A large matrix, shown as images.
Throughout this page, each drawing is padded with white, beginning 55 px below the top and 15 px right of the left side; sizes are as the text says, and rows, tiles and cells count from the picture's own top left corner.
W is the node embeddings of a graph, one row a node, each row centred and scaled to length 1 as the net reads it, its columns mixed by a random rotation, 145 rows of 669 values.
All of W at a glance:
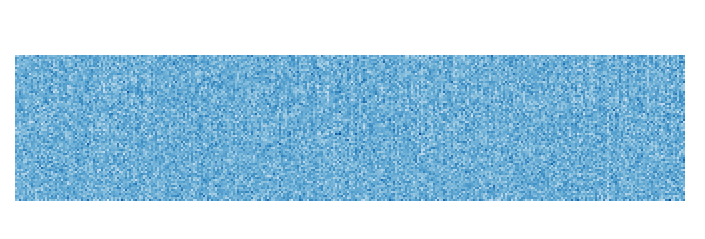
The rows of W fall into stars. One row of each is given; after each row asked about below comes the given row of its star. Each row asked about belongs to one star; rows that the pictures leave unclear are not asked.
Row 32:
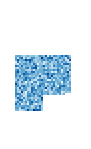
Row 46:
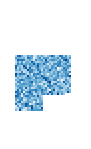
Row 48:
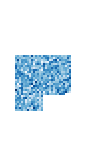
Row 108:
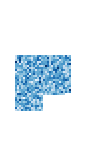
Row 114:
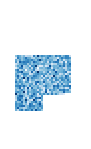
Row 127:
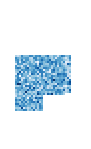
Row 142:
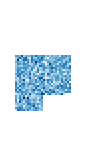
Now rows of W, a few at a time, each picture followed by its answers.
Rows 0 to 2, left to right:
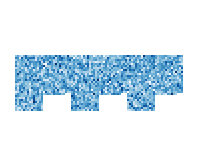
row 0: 32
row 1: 48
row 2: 142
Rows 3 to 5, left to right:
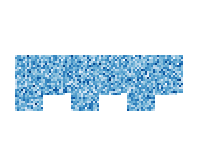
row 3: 46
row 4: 48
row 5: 108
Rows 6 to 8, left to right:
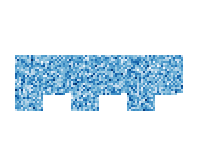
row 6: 48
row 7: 127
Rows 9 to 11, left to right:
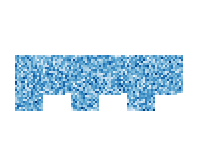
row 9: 32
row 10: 142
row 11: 32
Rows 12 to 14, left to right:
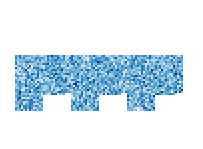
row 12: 108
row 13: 127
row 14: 46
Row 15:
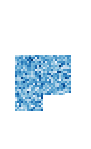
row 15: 32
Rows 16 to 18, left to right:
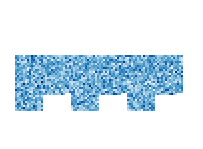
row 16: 142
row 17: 46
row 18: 46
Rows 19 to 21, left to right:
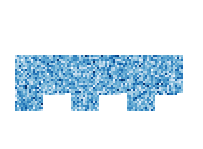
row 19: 108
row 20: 114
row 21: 48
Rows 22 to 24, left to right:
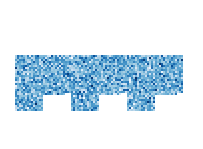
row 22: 46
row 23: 114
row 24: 32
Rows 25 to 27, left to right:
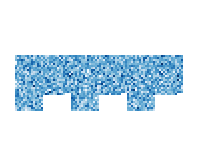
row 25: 46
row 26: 48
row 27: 142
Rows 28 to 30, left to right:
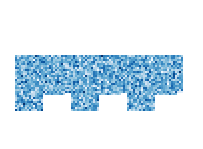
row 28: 127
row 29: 114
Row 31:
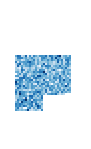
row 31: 114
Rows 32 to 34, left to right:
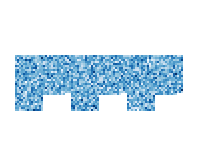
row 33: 114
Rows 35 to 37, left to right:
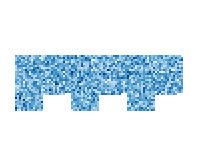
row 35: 108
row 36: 32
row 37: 32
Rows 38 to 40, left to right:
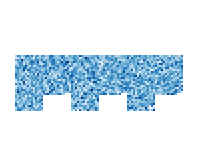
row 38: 46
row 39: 32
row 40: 48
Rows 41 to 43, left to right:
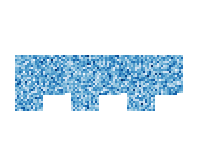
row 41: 127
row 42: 46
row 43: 32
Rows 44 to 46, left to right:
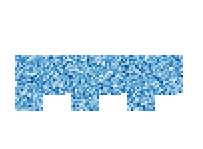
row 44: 46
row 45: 48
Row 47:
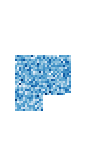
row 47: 46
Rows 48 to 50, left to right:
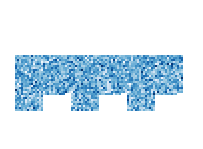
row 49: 108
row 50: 142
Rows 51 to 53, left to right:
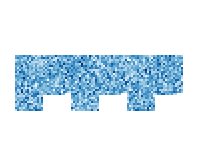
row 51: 32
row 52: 32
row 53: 108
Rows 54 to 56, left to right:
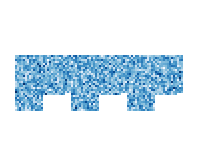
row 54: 46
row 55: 46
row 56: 32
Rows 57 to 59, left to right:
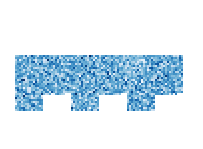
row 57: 142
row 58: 108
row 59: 108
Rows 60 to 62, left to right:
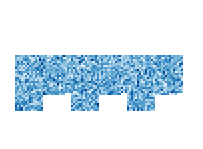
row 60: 127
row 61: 127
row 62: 108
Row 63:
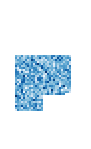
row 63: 48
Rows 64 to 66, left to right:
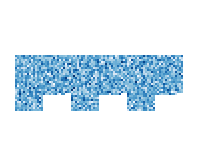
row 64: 108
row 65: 142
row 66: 46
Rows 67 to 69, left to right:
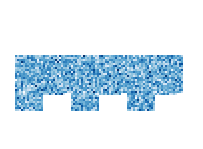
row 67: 48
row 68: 108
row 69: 114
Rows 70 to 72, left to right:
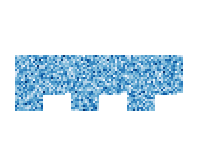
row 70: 127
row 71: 114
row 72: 108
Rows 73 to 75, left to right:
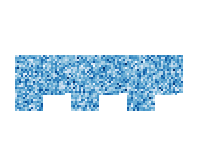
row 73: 127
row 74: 114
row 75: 108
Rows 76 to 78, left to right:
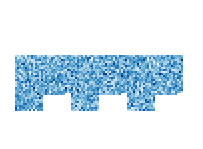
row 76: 127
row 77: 32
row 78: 32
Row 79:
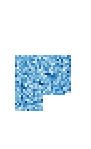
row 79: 32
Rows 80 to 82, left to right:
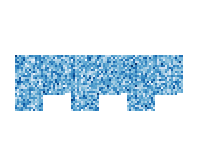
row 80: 127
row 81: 48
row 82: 142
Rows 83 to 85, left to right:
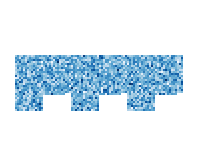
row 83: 114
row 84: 127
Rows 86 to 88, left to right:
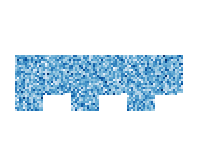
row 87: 46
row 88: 108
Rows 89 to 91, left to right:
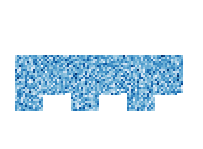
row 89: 108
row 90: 142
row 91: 108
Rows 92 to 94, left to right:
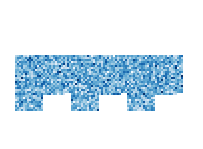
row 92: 114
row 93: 48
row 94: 46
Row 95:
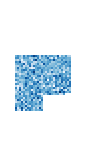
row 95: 108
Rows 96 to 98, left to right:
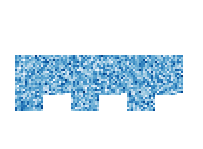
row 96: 108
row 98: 46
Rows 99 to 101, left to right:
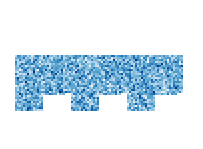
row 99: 108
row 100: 108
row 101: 142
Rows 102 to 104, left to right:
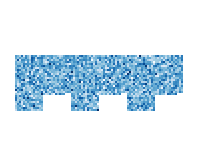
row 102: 142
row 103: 32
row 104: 48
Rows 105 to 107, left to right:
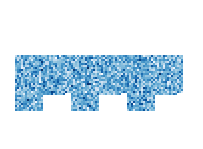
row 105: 127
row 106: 142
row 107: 32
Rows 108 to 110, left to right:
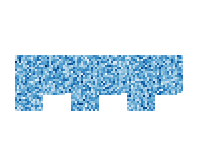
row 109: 127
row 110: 46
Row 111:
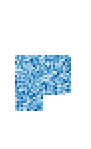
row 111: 114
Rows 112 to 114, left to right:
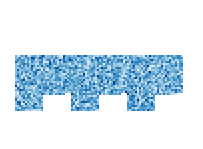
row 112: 142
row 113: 127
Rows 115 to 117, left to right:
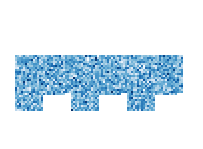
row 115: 32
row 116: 127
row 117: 108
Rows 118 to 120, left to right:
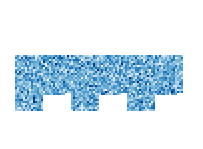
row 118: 32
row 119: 46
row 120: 127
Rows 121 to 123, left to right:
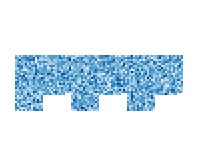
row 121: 32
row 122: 108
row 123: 108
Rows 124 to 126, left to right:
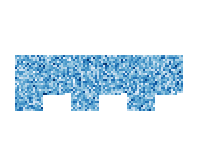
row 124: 46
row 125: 142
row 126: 32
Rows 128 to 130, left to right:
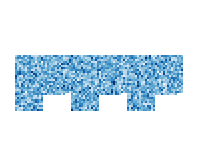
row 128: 32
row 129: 127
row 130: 108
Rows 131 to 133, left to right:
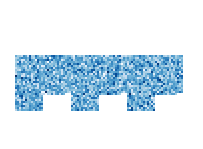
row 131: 114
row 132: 127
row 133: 46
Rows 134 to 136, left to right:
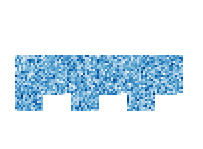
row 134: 114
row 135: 127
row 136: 142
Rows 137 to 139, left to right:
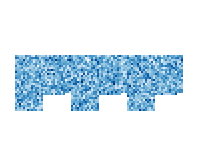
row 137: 32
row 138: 127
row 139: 32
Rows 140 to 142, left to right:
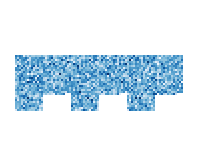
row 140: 142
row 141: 114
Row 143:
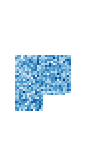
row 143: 114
